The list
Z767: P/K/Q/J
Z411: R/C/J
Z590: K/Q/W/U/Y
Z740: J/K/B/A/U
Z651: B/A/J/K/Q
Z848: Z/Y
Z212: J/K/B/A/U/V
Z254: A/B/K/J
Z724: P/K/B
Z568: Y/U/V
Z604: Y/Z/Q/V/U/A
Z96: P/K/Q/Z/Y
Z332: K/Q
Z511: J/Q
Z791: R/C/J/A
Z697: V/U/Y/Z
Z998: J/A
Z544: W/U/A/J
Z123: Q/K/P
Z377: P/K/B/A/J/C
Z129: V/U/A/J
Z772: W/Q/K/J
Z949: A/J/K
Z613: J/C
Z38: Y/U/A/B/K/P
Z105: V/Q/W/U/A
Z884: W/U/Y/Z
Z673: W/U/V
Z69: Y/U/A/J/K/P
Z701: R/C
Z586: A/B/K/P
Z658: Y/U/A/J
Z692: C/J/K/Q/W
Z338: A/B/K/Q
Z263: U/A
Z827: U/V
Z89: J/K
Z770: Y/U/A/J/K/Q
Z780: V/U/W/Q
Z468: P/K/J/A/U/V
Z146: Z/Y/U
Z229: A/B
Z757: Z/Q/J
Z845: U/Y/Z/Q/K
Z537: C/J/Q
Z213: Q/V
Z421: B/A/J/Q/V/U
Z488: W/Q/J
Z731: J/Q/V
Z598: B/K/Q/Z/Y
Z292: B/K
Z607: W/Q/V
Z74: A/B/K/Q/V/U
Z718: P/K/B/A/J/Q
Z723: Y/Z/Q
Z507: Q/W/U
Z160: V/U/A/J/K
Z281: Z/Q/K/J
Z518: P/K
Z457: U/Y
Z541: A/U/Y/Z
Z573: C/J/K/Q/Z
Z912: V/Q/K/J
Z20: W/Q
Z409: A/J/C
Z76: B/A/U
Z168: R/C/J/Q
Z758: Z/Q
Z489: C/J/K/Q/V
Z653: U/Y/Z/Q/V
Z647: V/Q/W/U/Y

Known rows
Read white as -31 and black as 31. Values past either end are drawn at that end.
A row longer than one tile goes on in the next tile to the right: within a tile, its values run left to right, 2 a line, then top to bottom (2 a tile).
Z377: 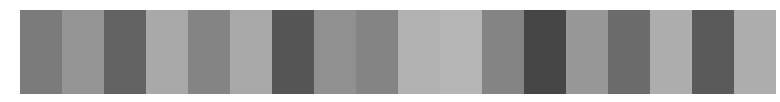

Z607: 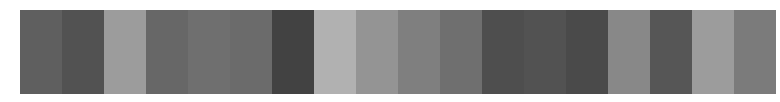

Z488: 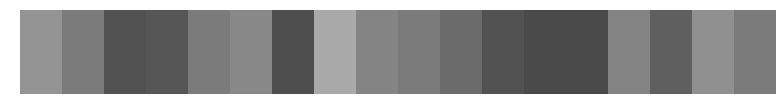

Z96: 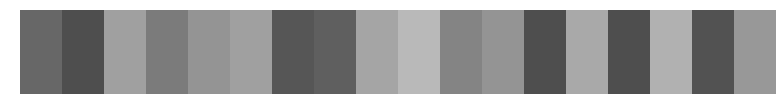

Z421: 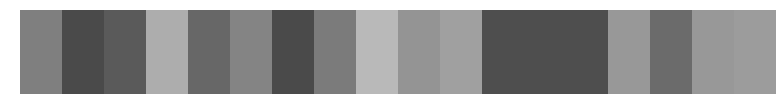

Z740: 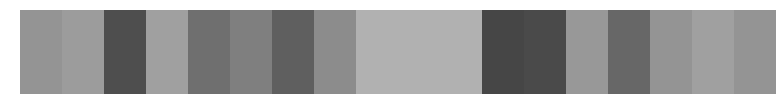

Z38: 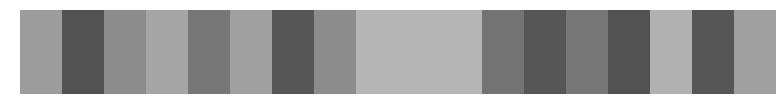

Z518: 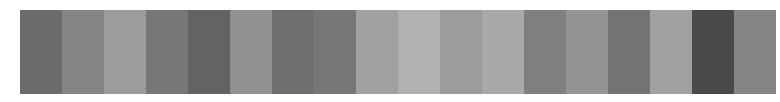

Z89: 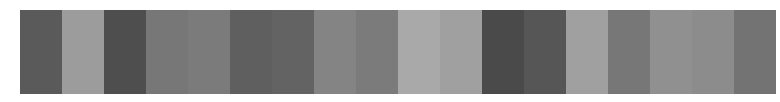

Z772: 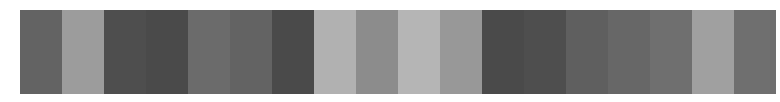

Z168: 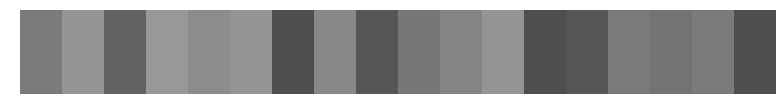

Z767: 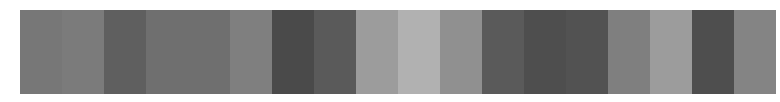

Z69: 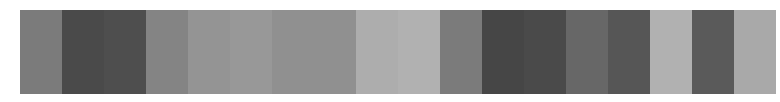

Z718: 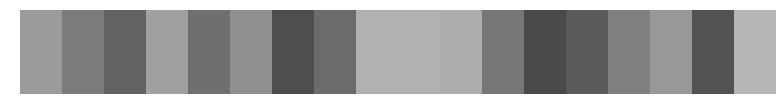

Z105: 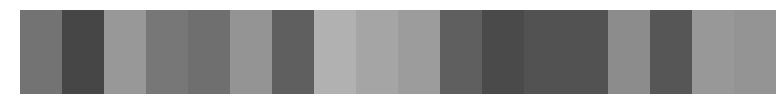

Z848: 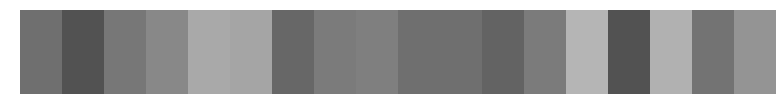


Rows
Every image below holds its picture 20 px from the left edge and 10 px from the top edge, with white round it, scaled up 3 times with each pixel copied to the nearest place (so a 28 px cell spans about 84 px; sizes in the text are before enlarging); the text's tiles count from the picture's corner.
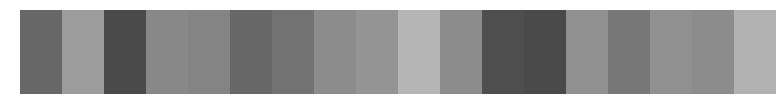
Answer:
Z949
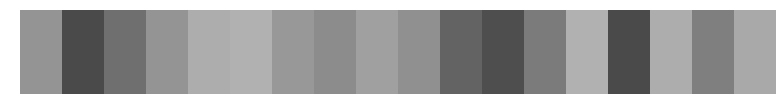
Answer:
Z541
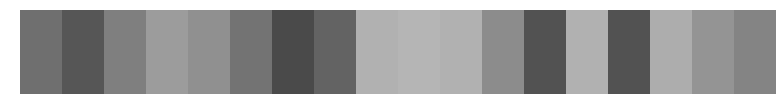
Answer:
Z598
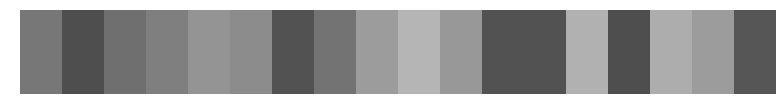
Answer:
Z845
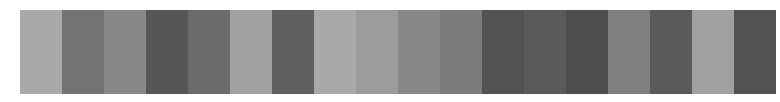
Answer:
Z507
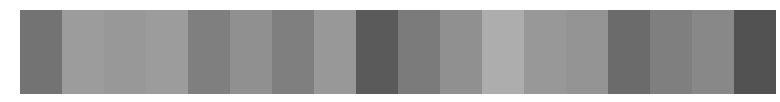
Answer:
Z701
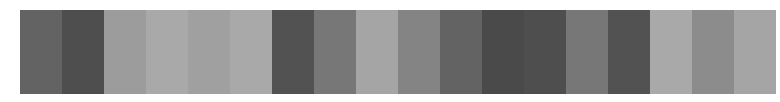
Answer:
Z604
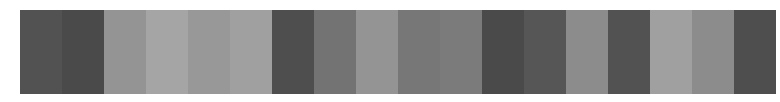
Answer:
Z653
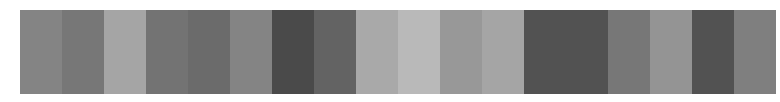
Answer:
Z123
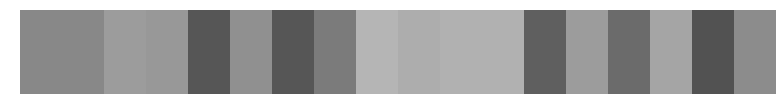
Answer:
Z724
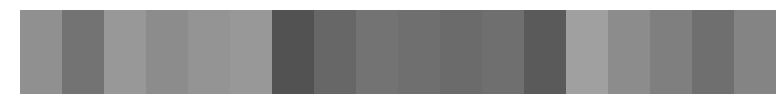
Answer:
Z758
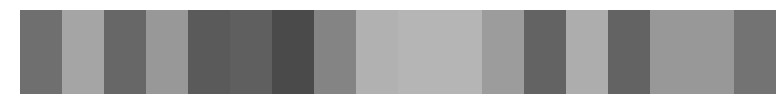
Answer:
Z292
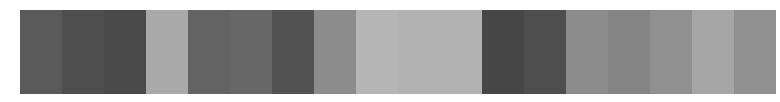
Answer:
Z212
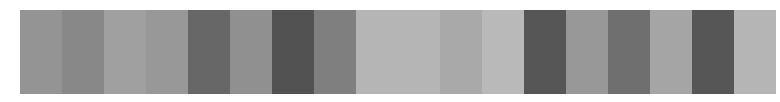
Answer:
Z586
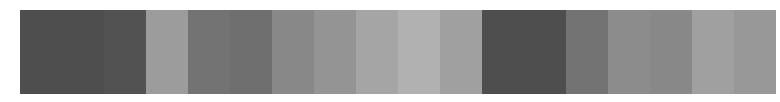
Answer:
Z160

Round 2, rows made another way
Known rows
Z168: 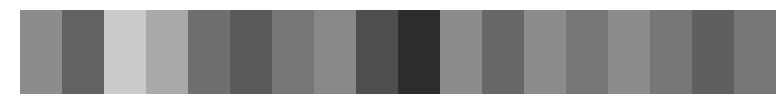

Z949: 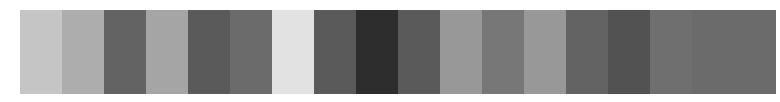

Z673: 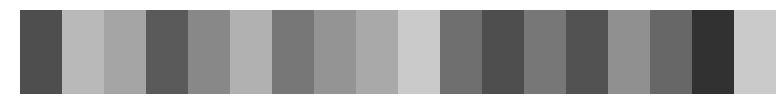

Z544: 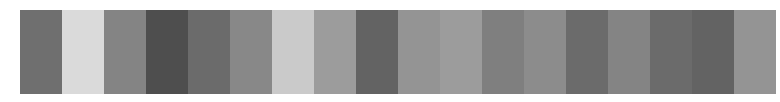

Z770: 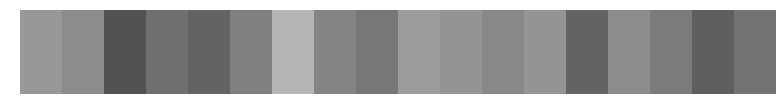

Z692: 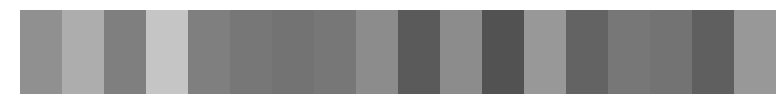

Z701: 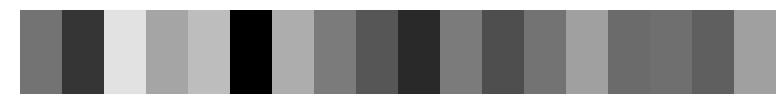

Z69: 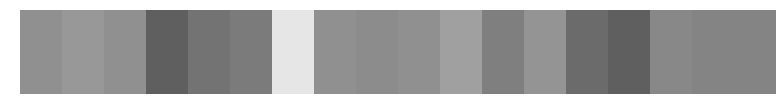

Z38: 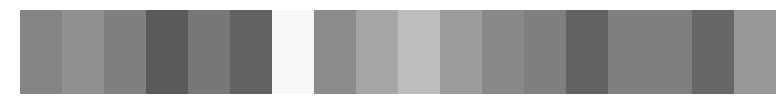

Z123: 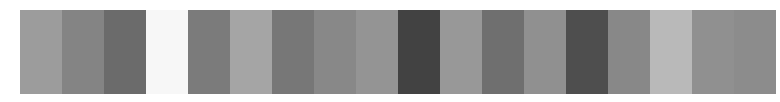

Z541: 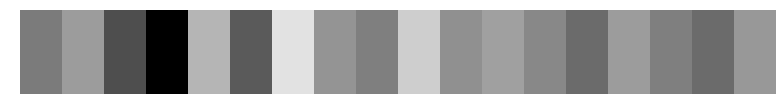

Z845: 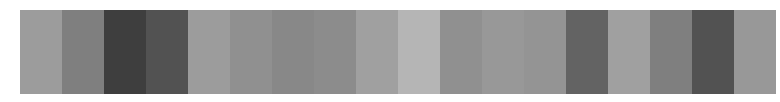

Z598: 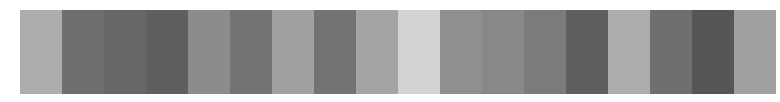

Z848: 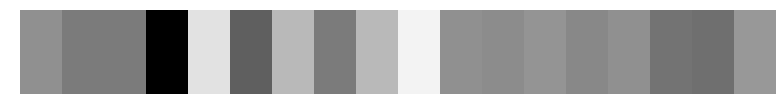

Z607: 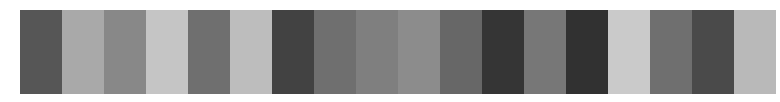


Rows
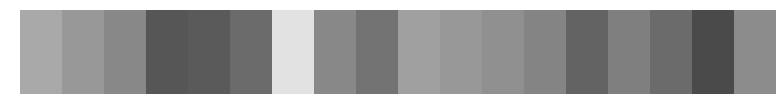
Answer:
Z740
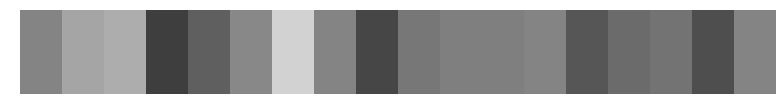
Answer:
Z129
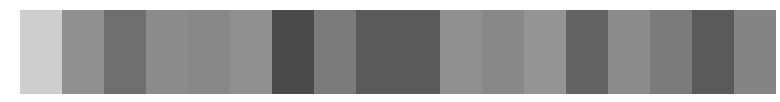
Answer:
Z281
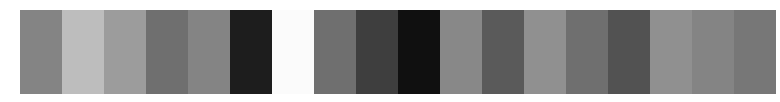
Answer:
Z409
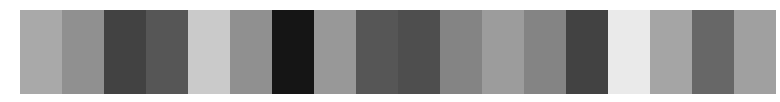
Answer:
Z758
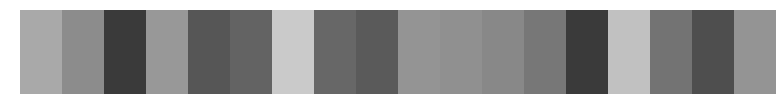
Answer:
Z338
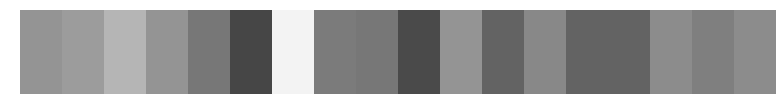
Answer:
Z377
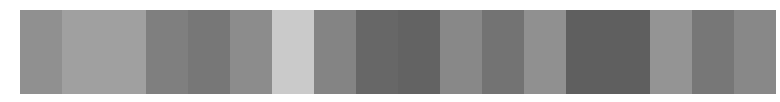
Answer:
Z468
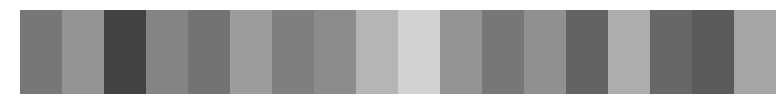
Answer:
Z590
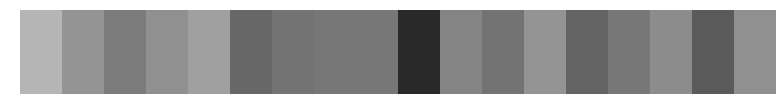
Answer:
Z573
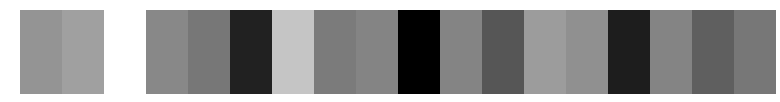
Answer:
Z613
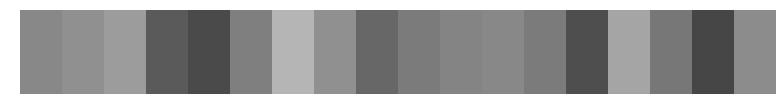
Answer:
Z421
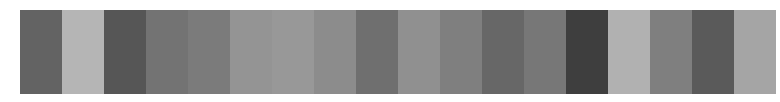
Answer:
Z105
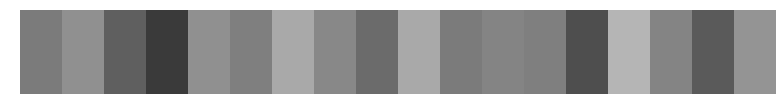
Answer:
Z604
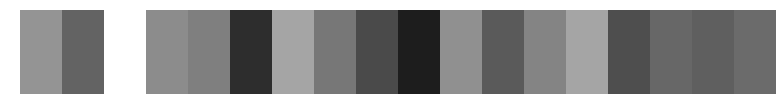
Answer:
Z411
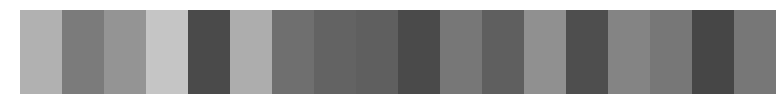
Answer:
Z912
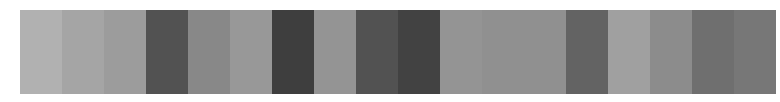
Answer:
Z757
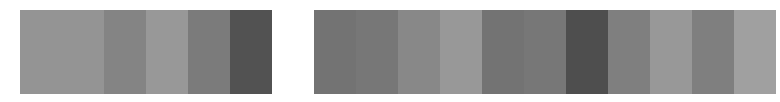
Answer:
Z586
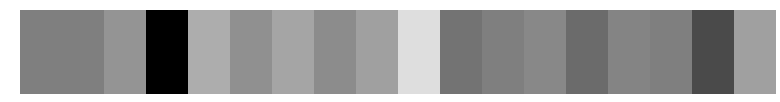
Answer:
Z697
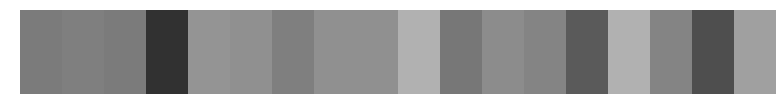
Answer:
Z653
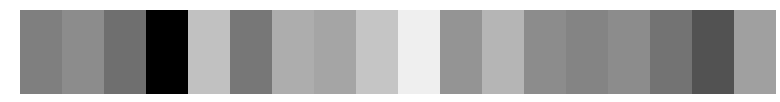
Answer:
Z146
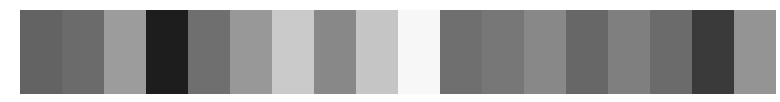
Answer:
Z568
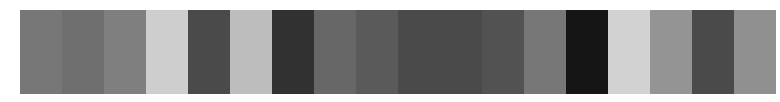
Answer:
Z213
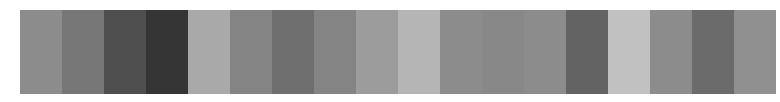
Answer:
Z723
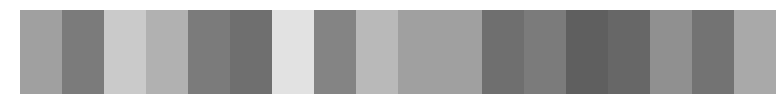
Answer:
Z724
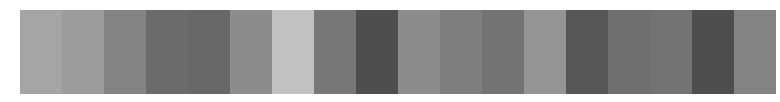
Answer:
Z160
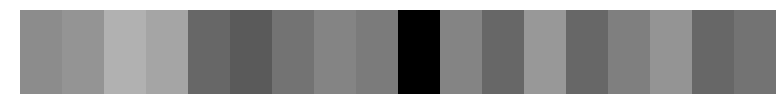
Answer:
Z537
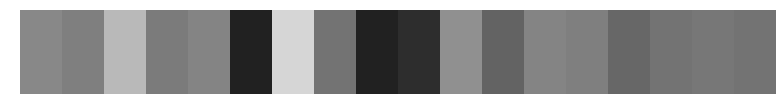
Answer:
Z791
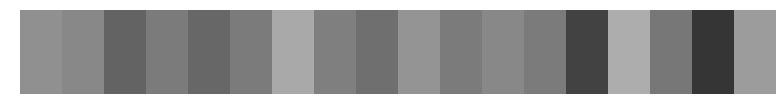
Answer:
Z74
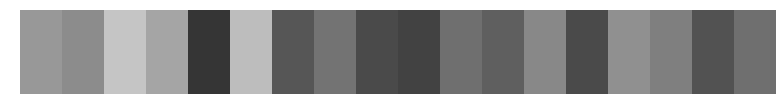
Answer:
Z731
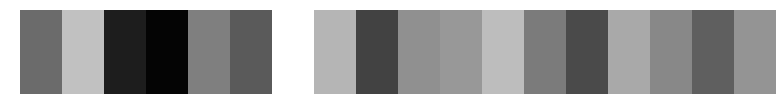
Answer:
Z263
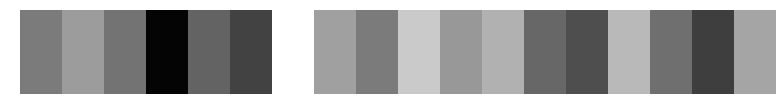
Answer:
Z76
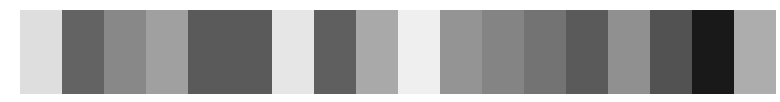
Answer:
Z292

